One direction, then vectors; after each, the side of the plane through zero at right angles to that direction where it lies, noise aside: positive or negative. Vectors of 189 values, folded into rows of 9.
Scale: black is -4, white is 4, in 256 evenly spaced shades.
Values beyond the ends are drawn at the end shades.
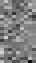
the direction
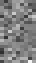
negative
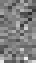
negative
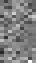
negative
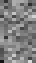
negative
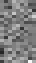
negative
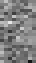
positive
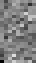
negative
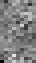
negative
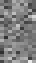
negative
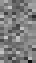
positive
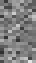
negative
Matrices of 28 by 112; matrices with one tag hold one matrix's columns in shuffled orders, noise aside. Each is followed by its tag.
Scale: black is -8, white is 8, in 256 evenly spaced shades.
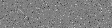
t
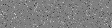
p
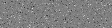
t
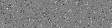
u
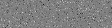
u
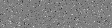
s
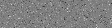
t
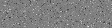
s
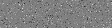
t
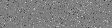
u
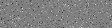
t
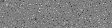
t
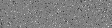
s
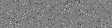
s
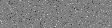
s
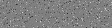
u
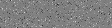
u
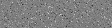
p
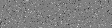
s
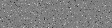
t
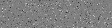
t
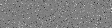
t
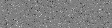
s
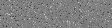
p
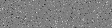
u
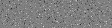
s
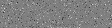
t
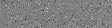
t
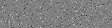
p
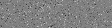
p
